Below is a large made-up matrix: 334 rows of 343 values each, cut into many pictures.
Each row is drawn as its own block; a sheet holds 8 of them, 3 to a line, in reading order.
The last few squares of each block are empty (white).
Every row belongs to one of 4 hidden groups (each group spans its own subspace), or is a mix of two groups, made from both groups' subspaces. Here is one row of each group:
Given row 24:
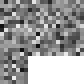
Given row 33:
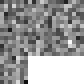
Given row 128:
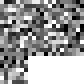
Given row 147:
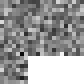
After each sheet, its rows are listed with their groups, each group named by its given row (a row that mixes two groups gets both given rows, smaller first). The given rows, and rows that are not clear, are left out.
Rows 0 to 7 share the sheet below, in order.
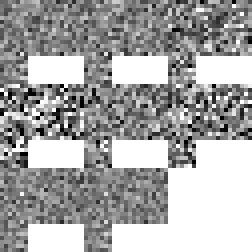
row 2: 24 and 33
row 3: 24
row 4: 24 and 33
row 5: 33 and 128
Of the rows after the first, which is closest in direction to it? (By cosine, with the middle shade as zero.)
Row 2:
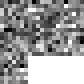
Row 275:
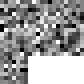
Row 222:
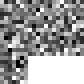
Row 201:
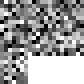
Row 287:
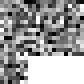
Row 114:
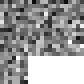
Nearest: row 114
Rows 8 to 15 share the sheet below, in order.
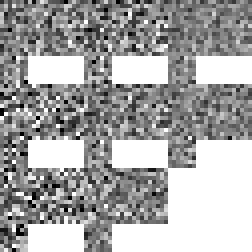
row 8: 33
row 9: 33
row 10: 33
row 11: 24
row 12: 33
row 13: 147
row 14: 24
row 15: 128
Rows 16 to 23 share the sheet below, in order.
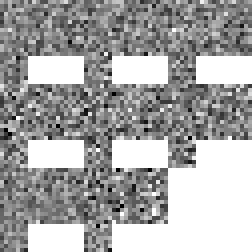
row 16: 33
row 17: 147
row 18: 24 and 33
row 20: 24 and 128
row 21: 147
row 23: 24 and 33
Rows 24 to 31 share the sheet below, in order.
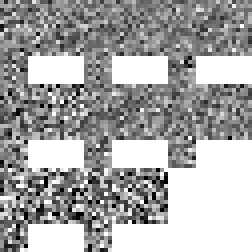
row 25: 24
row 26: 24
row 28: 24
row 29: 147
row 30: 33
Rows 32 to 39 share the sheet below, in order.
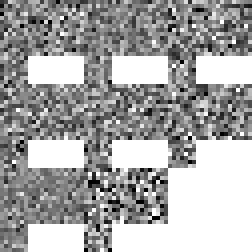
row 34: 24 and 128
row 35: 24
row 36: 128
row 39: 33
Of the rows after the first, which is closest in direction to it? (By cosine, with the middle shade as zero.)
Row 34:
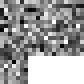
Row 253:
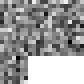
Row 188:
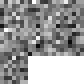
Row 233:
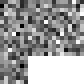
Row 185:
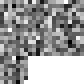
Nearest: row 188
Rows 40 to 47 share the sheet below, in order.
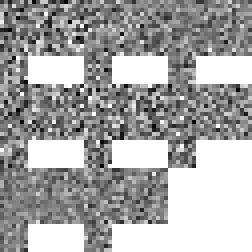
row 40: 33
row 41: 24
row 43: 128
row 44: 33
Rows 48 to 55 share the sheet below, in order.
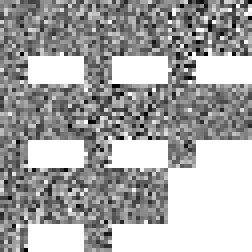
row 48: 147
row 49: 33
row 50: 147
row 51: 33
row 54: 33
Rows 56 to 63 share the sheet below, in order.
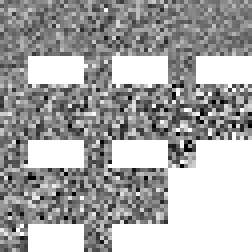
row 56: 24 and 128
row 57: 128
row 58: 24
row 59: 33
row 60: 33
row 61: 24
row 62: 24
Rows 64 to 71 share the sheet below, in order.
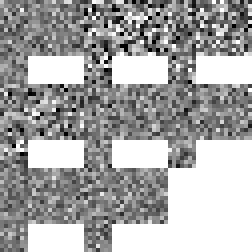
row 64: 128
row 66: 128
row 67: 24
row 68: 33
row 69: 128
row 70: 128
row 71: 24
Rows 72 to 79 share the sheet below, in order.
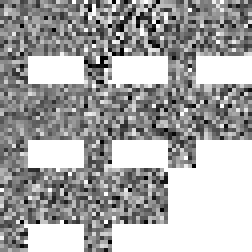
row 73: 24 and 33
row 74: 128
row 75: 24
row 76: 33
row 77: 33 and 128
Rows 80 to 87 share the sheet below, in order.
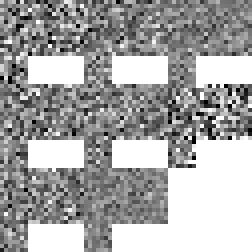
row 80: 128
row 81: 24 and 33
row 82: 24
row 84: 24
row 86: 33 and 128
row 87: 128
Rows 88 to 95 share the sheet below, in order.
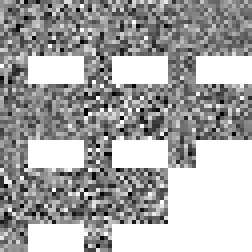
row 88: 128
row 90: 24
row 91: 33
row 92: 24
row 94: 128
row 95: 24 and 128
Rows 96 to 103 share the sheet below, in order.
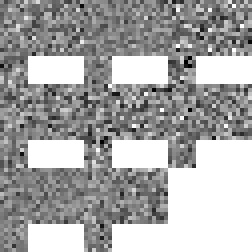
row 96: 128
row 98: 24
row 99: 33 and 128
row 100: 128
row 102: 24
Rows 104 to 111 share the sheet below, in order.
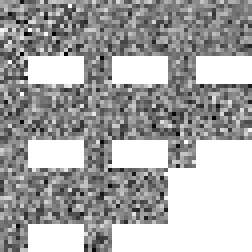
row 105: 33
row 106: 33
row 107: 128
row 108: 33
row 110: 33
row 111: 128
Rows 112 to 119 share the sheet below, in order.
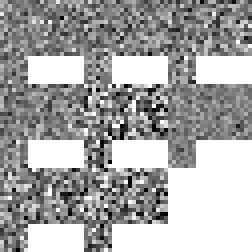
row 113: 24
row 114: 33
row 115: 33
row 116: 33
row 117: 33 and 128
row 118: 33 and 128
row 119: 33
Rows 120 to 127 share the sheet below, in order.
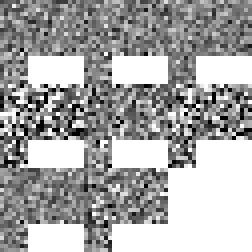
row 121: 147
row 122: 33
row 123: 33
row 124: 24 and 33
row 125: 33
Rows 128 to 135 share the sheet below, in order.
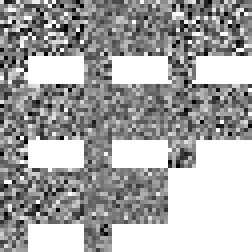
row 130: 33
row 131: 147
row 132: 128
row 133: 128
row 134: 24 and 128
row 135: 24
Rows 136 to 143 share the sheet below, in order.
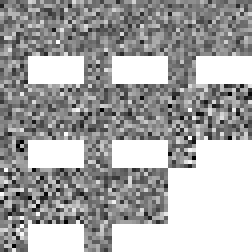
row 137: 24
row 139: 24 and 128
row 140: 24 and 33
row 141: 147
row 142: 24
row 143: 24 and 33
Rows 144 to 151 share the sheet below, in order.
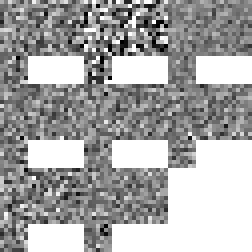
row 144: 33
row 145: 33
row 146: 33
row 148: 128
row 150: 128
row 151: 24
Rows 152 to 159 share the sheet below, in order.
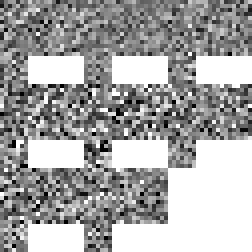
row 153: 24
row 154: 147
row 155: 24 and 33
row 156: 24
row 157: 128
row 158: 24
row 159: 24 and 33
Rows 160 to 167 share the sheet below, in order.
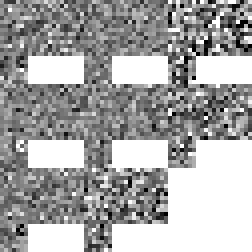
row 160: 24 and 128
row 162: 33
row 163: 24 and 128
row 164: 33
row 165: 24
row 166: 24
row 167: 33
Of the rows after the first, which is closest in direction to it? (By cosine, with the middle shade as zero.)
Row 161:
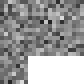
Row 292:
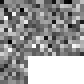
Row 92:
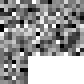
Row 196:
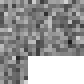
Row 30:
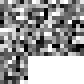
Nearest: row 30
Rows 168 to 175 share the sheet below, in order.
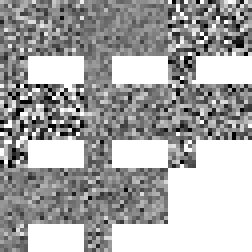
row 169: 128
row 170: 24 and 33
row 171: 128
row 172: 33
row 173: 24
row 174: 24
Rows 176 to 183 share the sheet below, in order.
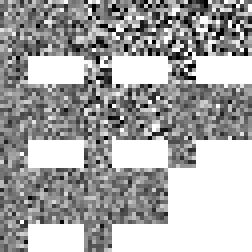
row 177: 24
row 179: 128
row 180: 24 and 33
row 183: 33
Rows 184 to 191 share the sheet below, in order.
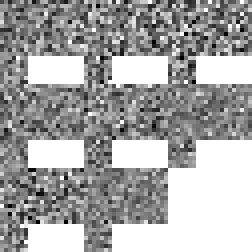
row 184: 33
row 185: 33
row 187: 128
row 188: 24 and 33
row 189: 24
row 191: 147
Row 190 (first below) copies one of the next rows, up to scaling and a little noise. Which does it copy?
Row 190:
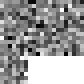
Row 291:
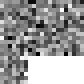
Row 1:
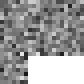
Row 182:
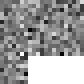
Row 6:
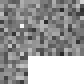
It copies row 291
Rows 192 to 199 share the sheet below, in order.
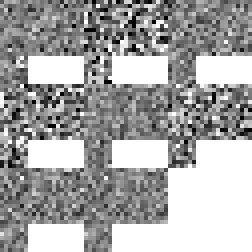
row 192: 24
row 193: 33
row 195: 128
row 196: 33
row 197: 33
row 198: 128
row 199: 128
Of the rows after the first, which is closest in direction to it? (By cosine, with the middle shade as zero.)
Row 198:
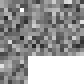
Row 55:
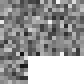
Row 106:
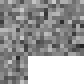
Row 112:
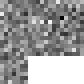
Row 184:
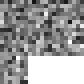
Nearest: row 106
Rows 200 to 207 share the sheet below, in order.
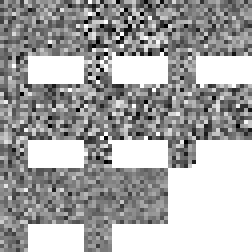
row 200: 128
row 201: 24
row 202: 24
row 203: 128
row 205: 33
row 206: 33 and 128
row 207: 24
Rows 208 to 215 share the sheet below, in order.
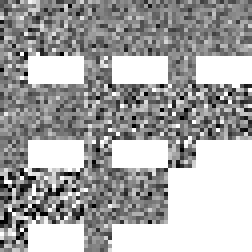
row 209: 24
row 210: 33
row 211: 24 and 33
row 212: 128
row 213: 128
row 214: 128
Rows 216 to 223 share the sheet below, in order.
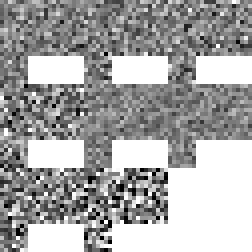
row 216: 33
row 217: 147
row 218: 33 and 128
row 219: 128
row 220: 24
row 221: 128
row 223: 147
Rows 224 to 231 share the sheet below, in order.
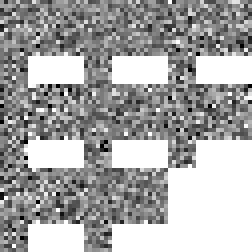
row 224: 24
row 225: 128
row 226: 24 and 128
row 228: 24
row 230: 24
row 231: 147
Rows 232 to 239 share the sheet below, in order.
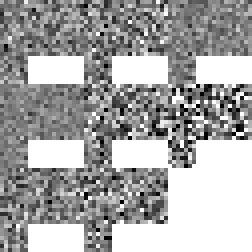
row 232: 128
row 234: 147
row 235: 147
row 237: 33
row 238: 33 and 128
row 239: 24
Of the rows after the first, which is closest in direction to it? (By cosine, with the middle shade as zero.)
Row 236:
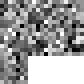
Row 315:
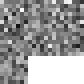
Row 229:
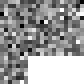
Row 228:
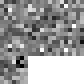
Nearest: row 229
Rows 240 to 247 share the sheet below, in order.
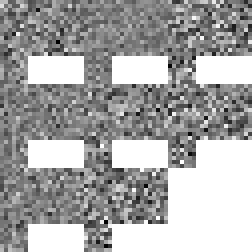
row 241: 24
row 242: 128
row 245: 24
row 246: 128
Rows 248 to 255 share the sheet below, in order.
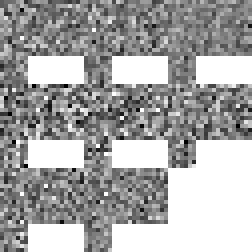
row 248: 128
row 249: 33 and 128
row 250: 33
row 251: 33
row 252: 24
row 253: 33
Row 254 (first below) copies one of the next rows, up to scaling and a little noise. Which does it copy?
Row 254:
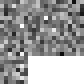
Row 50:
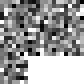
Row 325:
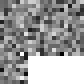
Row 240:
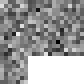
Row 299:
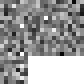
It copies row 299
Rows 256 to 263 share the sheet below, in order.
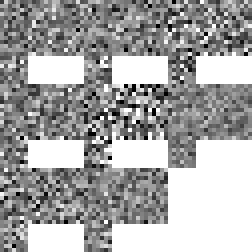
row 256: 128
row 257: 24
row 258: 24
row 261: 24
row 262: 24
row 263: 147
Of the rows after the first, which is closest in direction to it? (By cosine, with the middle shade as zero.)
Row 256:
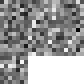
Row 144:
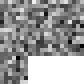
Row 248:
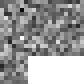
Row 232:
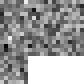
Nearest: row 144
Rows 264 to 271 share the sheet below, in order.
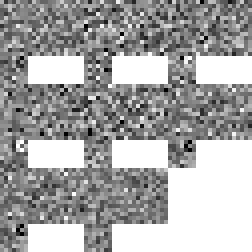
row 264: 24
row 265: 24
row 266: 24 and 33
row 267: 24 and 128
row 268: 24 and 128
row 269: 24
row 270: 24
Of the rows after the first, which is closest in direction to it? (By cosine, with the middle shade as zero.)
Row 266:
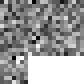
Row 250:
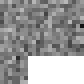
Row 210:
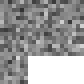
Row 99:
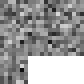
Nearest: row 210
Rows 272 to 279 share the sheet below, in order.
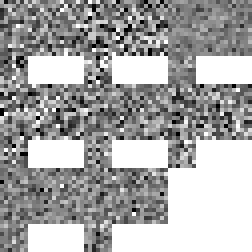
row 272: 24 and 128
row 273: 24
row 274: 24
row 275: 24
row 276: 24
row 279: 128
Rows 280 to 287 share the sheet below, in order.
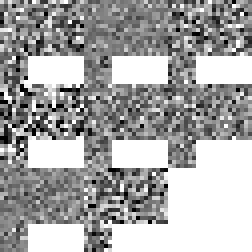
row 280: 33
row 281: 24
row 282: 24 and 33
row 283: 128
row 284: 24 and 128
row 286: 24 and 128
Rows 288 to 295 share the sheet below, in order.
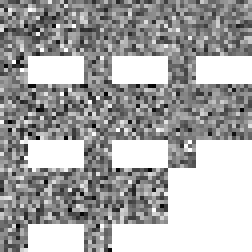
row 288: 24
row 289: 33
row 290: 33 and 128
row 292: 128
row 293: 24
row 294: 33
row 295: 33
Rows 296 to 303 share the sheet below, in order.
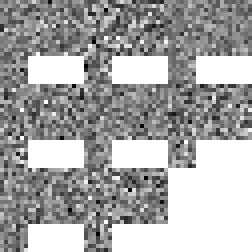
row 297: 128
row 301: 33
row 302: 33
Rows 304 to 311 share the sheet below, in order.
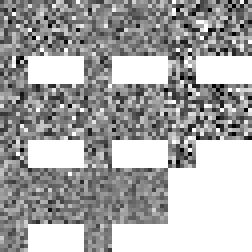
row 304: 24 and 128
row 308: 128
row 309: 128
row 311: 33
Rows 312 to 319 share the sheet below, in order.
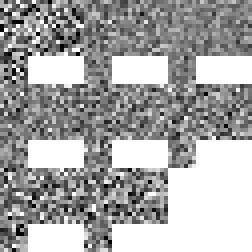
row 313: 33
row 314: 33
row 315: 128
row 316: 128
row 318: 24
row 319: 128
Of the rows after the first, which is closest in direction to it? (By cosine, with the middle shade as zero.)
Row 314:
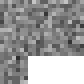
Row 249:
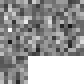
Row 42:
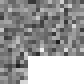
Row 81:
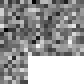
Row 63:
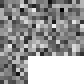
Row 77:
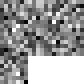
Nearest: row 249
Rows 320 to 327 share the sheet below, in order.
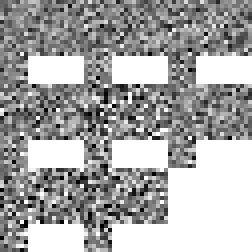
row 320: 147
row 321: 24
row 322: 24
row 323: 24
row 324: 33
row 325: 147
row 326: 147
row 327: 128
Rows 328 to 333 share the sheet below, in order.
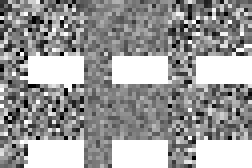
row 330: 33
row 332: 33
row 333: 147
